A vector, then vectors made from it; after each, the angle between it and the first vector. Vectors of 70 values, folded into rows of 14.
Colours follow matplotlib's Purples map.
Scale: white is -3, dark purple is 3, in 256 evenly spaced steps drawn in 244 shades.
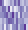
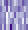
partly opposed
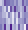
nearly opposite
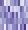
nearly parallel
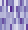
partly opposed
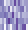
nearly parallel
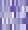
partly opposed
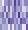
orthogonal
